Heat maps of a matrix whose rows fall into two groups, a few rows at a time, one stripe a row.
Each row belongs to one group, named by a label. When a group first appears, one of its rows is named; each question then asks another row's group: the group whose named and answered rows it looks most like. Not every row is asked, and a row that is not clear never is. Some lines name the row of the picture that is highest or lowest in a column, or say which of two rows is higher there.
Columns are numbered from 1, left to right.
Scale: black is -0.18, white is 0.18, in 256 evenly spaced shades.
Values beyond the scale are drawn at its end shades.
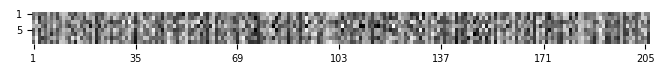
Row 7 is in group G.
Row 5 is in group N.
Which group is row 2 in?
N
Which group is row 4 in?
G
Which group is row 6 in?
N
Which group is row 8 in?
N
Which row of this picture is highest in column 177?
1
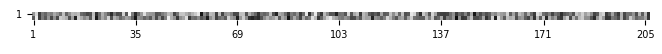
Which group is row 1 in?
G
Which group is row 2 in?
N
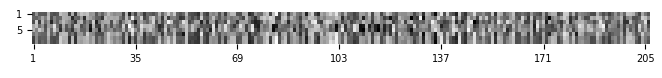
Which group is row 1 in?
N
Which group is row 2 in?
N
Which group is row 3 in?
N
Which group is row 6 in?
N
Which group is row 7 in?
N
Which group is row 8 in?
N
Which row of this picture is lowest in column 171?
5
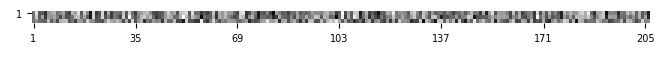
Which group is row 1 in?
G
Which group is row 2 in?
G
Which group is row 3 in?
N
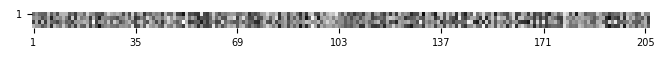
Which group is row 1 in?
N
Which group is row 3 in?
N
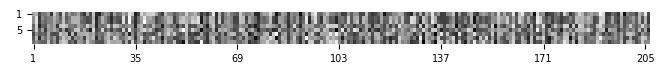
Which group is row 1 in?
G
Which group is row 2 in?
G
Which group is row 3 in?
G
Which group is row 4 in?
N
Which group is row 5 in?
G
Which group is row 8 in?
N
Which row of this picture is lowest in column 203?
6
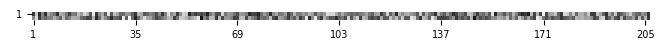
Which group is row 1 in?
N
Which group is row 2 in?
G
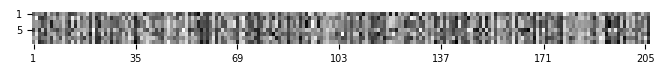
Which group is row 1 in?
N
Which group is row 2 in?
G
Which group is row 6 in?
G
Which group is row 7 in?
G
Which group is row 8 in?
G
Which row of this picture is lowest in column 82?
7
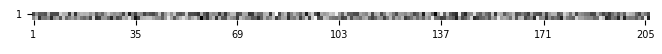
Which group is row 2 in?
G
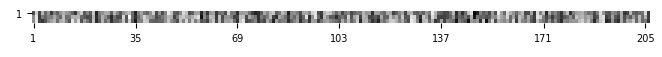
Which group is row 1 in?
N
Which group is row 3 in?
G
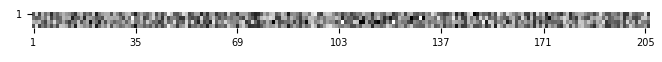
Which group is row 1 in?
N
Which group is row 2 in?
N
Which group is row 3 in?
G
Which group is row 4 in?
N
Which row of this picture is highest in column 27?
2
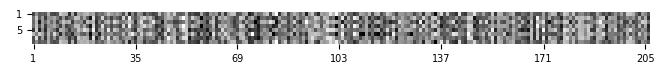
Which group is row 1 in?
N
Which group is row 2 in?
G
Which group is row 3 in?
N
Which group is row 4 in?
G
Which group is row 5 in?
N
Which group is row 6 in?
G
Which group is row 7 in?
N
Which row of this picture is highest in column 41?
3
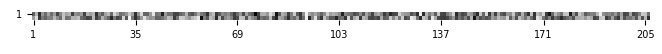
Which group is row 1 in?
N
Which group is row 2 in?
G
